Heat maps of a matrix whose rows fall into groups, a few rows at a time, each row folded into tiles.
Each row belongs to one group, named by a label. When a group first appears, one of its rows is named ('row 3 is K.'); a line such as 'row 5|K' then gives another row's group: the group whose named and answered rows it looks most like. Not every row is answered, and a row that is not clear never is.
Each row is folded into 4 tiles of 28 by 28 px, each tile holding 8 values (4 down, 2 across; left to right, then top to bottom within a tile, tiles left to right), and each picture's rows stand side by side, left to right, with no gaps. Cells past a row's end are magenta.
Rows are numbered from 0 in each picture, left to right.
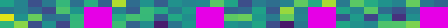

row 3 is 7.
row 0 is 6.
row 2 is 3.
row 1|3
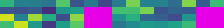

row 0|6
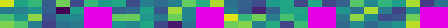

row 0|6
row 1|3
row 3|7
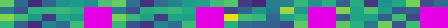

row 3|7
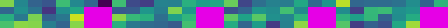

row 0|6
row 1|3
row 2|3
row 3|3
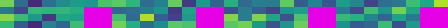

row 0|3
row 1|6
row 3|3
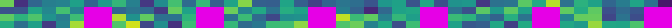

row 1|6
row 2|7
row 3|6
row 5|7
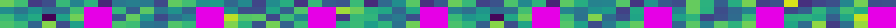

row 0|6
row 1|7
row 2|6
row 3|7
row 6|7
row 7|3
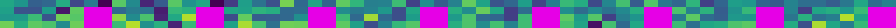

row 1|6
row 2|7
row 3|6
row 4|7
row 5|6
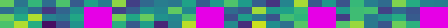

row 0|6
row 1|3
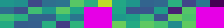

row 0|3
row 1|6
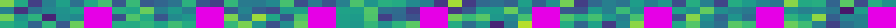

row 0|6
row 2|6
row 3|7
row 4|3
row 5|3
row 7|6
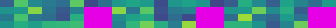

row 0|7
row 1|7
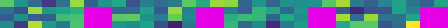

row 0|3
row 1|3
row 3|6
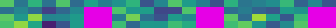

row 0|6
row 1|7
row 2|6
